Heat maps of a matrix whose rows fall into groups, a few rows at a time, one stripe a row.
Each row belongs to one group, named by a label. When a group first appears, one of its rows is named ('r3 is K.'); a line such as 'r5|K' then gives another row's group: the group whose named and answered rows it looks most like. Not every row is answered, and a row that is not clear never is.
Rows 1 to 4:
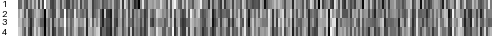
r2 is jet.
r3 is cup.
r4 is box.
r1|jet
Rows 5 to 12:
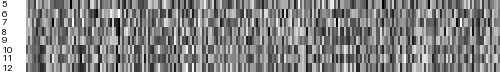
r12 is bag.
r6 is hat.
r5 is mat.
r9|hat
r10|bag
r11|hat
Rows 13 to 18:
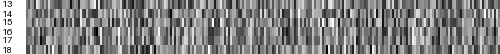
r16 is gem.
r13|mat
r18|jet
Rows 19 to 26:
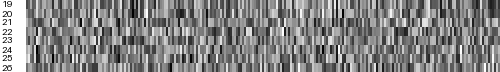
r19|jet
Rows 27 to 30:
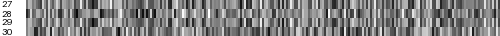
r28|jet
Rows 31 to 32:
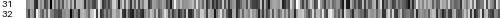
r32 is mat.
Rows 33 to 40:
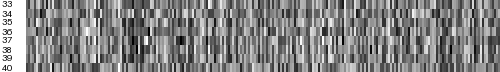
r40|bag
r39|mat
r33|mat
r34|gem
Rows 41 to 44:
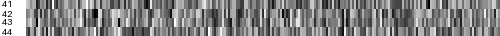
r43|gem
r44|mat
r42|gem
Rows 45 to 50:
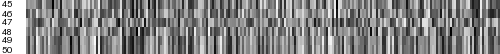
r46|jet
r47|hat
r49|mat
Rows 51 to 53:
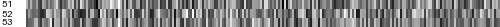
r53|bag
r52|bag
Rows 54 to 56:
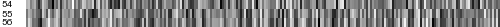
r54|cup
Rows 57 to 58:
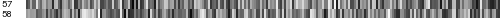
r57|jet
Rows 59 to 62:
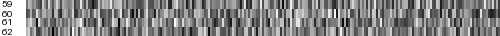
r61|gem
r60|jet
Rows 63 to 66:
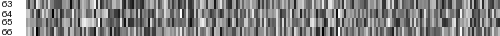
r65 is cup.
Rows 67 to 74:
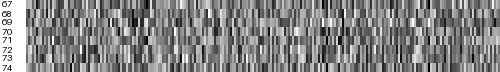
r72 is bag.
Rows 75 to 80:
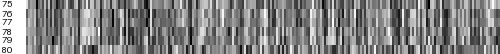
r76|cup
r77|cup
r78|cup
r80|bag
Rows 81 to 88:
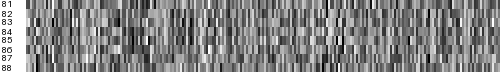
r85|box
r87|cup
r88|jet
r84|mat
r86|mat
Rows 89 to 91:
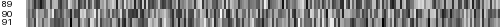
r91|mat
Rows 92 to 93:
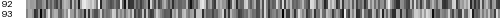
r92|cup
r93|gem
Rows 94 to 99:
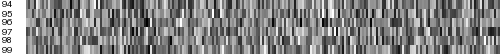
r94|mat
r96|cup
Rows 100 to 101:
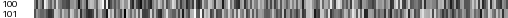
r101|bag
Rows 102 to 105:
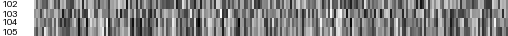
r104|mat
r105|mat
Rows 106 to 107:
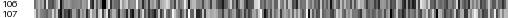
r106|gem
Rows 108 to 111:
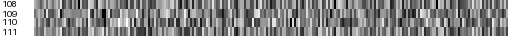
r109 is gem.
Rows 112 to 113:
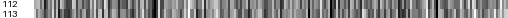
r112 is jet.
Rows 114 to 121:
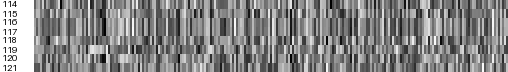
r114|bag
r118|bag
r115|bag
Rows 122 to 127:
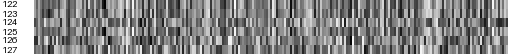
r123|hat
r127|gem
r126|mat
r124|jet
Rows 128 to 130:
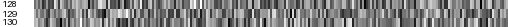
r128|gem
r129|hat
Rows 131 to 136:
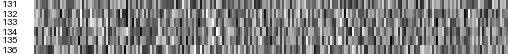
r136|bag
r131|hat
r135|mat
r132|jet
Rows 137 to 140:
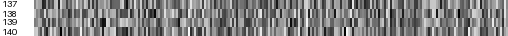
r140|box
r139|gem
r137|gem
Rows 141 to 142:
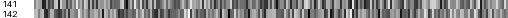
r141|gem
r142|cup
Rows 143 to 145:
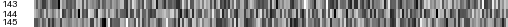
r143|hat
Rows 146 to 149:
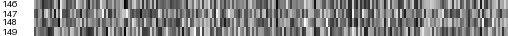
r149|bag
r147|mat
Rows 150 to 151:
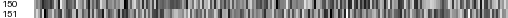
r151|jet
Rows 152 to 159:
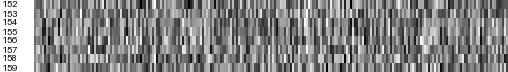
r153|jet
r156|gem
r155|gem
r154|gem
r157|bag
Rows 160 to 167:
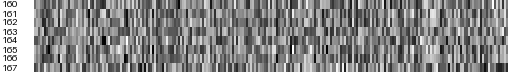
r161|hat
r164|gem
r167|jet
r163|cup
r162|gem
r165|hat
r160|bag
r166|hat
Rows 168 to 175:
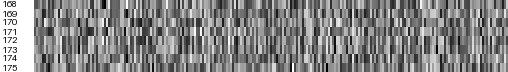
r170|mat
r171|bag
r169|gem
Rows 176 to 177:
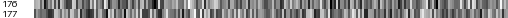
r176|jet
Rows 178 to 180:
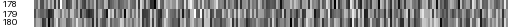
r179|bag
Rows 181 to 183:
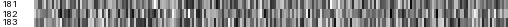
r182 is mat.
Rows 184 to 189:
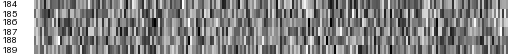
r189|jet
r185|bag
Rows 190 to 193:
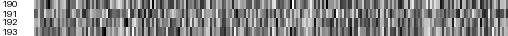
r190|hat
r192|hat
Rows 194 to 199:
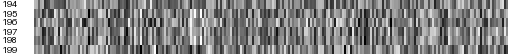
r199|cup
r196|jet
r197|gem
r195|gem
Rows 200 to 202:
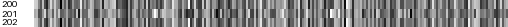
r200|box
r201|box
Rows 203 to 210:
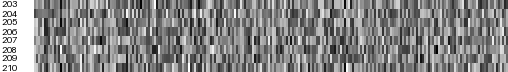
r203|cup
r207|bag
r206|cup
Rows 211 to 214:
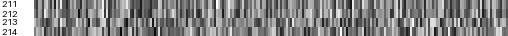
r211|mat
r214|cup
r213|hat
